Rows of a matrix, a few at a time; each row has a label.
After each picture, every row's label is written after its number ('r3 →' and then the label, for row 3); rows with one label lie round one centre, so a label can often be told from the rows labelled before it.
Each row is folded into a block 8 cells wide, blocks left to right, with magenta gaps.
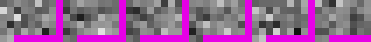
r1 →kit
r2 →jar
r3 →jar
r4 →jar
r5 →kit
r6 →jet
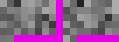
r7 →jet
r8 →jet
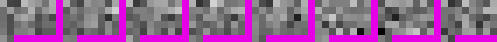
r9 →jet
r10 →jet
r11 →jet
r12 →jet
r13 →jet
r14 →kit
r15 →jar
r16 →jet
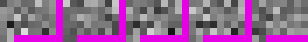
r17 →kit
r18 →jet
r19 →kit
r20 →kit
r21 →jar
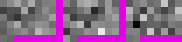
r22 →jar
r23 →jar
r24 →kit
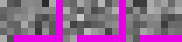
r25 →jet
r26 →kit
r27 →jet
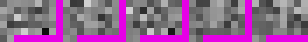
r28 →kit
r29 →jet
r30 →kit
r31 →jet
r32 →jet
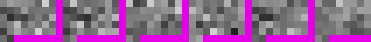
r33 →jar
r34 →jar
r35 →jet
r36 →kit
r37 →jar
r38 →jet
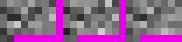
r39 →jar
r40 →jar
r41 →jar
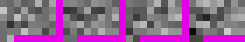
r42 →kit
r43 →jar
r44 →jar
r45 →jar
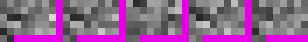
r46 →jar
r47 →jar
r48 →jet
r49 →jar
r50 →jar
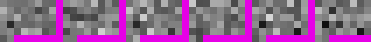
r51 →kit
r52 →jar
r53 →kit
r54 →jet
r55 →kit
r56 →kit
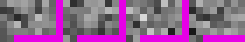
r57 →jar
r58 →jet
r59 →kit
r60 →jar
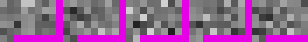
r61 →jet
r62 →jar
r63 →kit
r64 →kit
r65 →jar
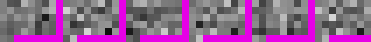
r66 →jet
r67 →kit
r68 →jar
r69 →kit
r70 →jet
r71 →kit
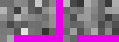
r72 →kit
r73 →jet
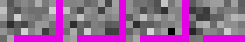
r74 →kit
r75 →kit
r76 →kit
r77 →jar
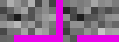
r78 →jar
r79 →jar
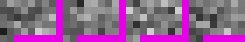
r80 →jar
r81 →jet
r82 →kit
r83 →jar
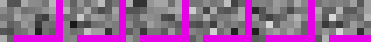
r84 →jet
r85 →kit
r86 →jet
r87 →kit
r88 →jar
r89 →kit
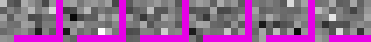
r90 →jet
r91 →jar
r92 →jar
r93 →jar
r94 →kit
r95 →kit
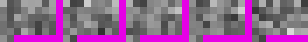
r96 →jet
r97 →jet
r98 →jet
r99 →jet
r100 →jar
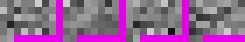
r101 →kit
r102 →jet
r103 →kit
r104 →jar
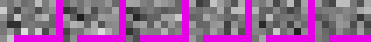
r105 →kit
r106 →jar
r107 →jar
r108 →jet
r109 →kit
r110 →jet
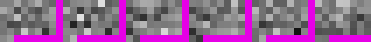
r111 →kit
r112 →kit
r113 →jar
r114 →jar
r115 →kit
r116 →jet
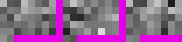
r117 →jet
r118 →jar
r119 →jet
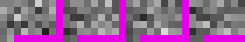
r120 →kit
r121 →jar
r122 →jar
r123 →jar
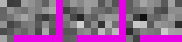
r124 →jet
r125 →jar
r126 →jar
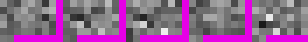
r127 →jet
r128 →jar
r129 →jar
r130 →jet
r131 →kit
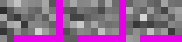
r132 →jar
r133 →jar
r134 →kit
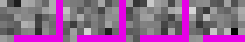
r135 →jet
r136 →kit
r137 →jet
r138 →kit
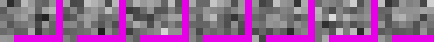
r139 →jet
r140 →jet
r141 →jar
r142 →jet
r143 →jet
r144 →kit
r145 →jet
